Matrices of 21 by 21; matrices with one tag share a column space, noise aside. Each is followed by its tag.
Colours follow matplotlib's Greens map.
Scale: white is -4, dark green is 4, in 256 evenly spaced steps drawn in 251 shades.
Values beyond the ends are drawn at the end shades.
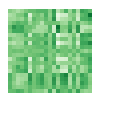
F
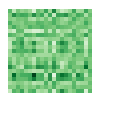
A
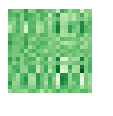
F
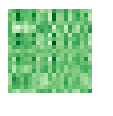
F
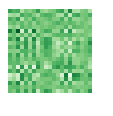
A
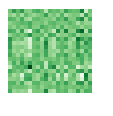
A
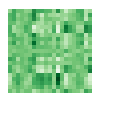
F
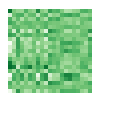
A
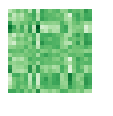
F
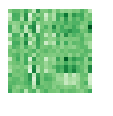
F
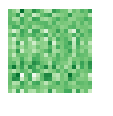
A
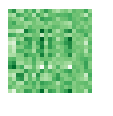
A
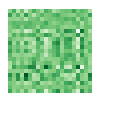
A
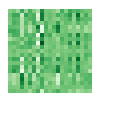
F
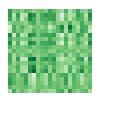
F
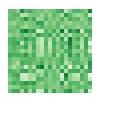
A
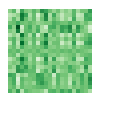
F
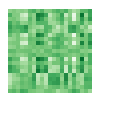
F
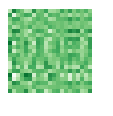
A
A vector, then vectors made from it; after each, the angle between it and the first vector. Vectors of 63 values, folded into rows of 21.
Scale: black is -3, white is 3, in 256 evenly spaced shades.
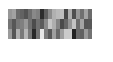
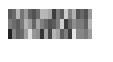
partly opposed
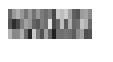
orthogonal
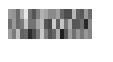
orthogonal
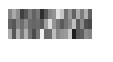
nearly parallel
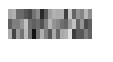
nearly parallel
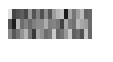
partly aligned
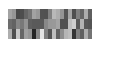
nearly parallel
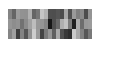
nearly opposite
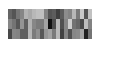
partly opposed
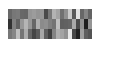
partly aligned
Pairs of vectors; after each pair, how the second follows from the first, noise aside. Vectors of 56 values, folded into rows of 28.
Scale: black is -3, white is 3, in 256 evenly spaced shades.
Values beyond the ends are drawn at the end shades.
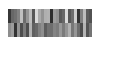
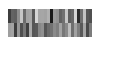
copied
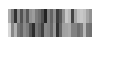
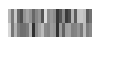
sign-scrambled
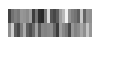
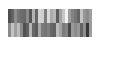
sign-scrambled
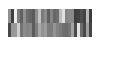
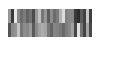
copied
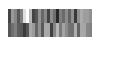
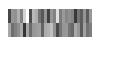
sign-scrambled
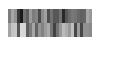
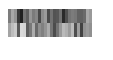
copied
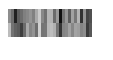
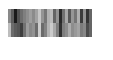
copied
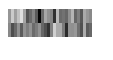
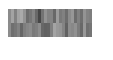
shrunk
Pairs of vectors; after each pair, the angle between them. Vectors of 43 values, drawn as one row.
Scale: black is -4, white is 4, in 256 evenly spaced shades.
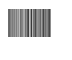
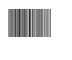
nearly opposite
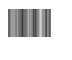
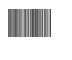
orthogonal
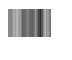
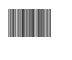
partly aligned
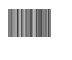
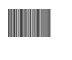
orthogonal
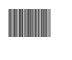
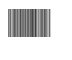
partly aligned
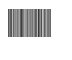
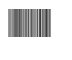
partly opposed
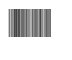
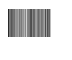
partly opposed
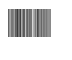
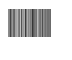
nearly opposite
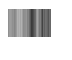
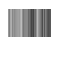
nearly parallel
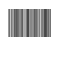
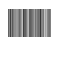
nearly opposite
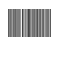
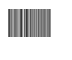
partly opposed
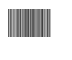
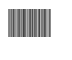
orthogonal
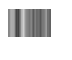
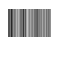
partly opposed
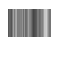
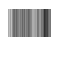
nearly opposite
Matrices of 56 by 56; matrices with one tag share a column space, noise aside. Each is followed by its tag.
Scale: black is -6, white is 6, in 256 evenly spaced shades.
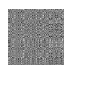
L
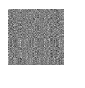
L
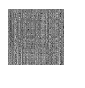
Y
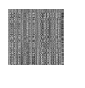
Y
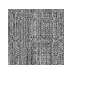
Y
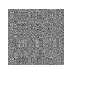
L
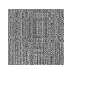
Y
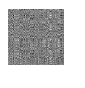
L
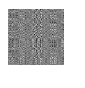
L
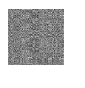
L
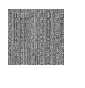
Y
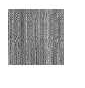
Y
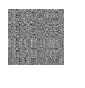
L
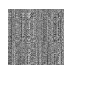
Y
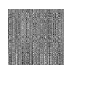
Y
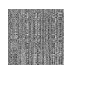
Y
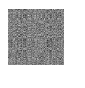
L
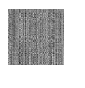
Y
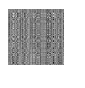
Y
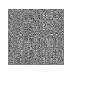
L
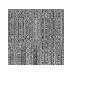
Y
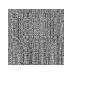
Y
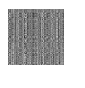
Y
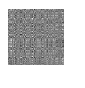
L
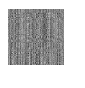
Y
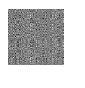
L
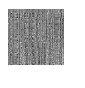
Y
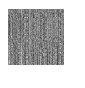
Y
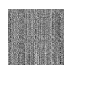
Y
